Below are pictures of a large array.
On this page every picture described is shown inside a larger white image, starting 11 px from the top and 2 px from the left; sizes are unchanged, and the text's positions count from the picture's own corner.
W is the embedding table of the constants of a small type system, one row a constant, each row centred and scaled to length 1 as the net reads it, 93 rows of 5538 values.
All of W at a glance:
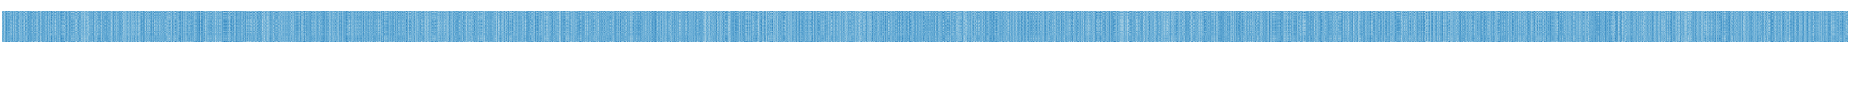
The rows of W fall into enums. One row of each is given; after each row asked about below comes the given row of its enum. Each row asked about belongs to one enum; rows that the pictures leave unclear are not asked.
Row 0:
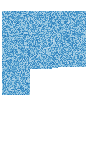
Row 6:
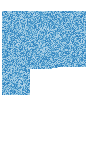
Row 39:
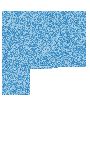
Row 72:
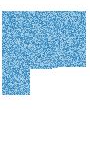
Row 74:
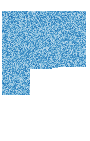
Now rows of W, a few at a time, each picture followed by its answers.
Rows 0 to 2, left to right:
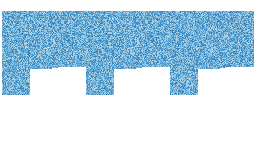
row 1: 0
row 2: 6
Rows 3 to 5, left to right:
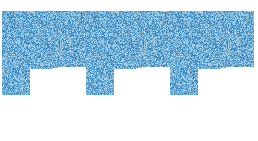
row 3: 72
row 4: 72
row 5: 72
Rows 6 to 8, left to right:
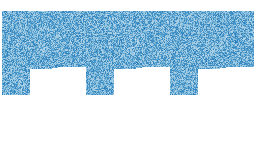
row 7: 0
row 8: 39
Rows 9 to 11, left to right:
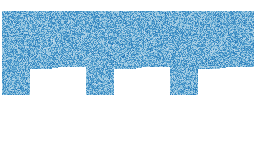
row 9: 0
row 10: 72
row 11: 39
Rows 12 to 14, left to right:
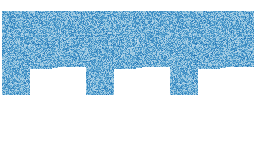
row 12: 72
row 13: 0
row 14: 72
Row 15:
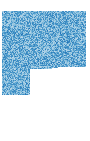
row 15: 39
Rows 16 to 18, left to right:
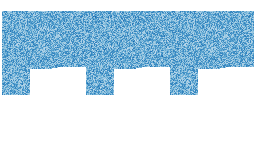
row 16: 6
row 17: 74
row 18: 6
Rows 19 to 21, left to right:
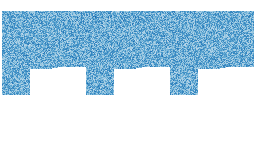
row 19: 72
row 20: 74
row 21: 6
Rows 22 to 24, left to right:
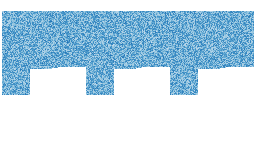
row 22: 39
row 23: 72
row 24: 6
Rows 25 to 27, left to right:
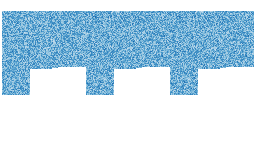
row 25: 0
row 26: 74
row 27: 74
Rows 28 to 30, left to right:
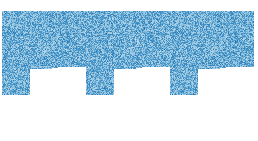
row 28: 39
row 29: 0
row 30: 39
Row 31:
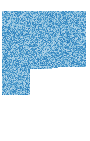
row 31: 39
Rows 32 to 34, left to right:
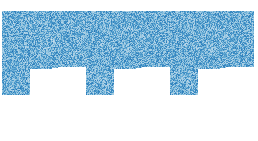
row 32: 0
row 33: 6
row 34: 6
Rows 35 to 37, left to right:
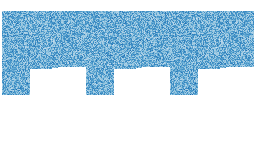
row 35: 0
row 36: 72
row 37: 0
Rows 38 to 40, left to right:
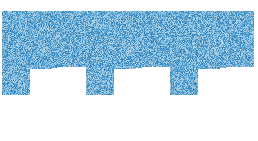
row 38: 6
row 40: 0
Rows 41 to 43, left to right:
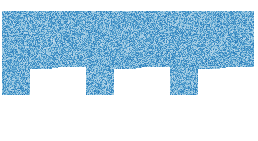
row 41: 0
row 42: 6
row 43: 39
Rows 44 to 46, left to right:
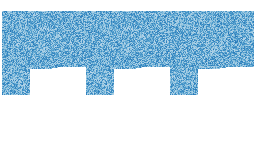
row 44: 6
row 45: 6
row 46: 39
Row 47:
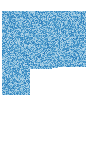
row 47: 72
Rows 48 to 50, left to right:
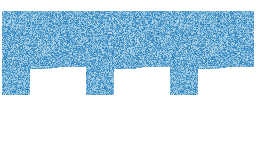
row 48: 39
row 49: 0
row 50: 39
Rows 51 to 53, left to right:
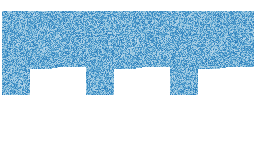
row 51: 6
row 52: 0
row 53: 39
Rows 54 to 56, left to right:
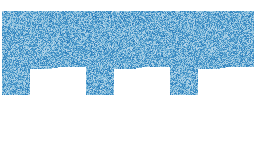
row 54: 39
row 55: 74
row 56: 6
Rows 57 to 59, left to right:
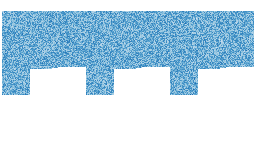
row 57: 39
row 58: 6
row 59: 0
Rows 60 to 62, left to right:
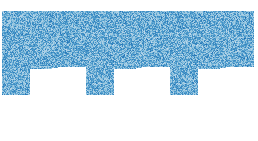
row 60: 39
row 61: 72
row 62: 72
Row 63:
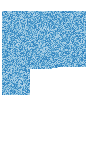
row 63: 6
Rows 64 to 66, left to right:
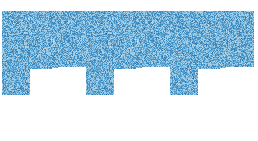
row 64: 0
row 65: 0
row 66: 72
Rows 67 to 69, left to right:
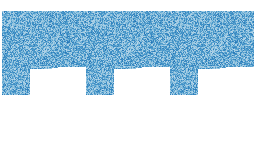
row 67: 39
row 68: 39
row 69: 39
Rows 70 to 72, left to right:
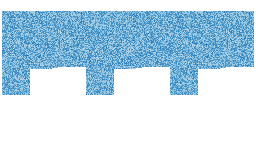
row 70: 72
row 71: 39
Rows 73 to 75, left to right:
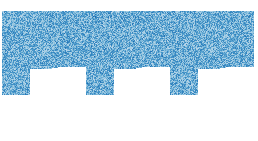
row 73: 39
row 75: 6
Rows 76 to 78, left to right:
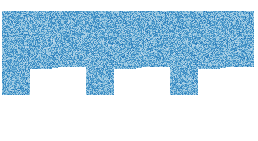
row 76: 0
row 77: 72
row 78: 72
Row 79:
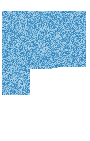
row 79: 6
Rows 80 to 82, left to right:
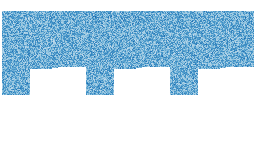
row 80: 0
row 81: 74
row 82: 72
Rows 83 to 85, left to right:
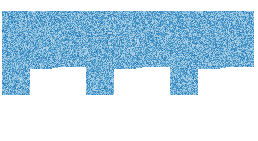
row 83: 74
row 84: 0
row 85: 72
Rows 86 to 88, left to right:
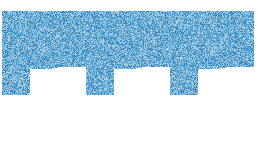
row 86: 6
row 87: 72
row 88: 39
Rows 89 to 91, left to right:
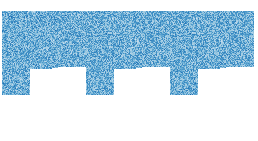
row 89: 74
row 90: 0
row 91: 0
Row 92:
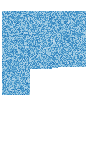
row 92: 0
